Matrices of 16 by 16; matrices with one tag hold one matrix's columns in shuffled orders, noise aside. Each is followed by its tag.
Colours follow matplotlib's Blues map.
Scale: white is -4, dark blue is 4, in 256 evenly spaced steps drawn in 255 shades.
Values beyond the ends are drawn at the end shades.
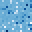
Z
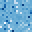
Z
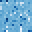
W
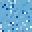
Z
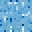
W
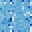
W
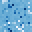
Z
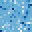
Z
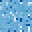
W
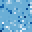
Z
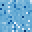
Z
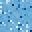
Z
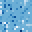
Z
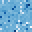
Z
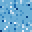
Z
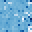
W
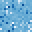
Z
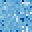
W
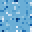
W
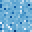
Z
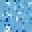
W
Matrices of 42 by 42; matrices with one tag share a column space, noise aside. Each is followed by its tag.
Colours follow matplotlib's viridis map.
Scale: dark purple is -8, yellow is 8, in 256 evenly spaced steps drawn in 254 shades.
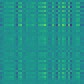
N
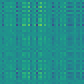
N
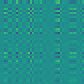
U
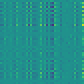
N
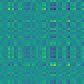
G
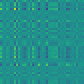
G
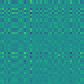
U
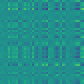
G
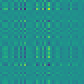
G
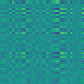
U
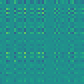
U
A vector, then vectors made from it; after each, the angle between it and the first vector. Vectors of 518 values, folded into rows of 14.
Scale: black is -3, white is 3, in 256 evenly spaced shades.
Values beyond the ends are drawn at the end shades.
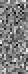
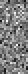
nearly opposite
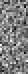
partly opposed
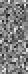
nearly parallel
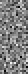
partly opposed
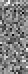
partly aligned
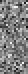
orthogonal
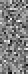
orthogonal
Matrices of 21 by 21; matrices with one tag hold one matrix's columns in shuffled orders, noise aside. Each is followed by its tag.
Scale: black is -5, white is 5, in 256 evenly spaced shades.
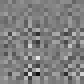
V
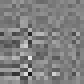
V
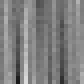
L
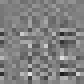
V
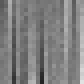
L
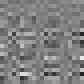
V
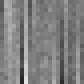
L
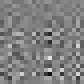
V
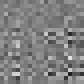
V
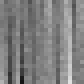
L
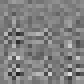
V
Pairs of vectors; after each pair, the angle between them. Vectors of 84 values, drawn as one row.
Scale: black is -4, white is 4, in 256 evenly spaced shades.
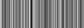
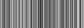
partly aligned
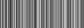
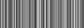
nearly parallel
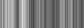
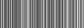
orthogonal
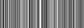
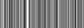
orthogonal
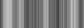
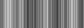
nearly parallel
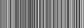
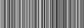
partly opposed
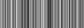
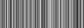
partly opposed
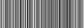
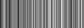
orthogonal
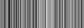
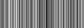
nearly opposite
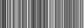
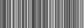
nearly parallel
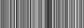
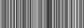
nearly parallel
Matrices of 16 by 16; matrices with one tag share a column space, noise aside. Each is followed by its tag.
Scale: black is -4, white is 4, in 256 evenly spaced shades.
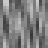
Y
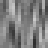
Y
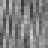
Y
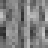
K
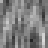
Y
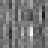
K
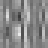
K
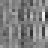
K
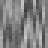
Y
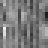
K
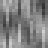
Y
